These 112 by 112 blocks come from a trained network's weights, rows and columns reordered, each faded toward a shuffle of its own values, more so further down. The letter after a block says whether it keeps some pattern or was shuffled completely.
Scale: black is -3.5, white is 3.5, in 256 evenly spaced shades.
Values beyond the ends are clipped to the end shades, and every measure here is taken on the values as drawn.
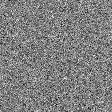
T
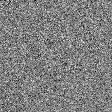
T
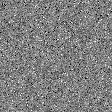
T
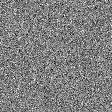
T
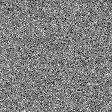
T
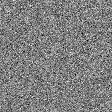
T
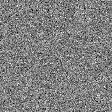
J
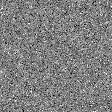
T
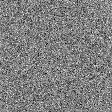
T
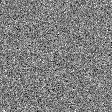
T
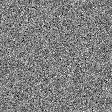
T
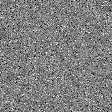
T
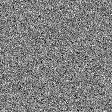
T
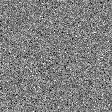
T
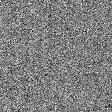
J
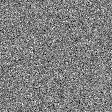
T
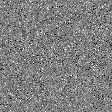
J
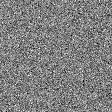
T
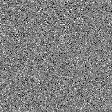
J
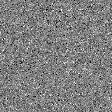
J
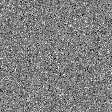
T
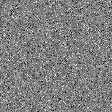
J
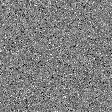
T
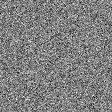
T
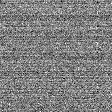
J
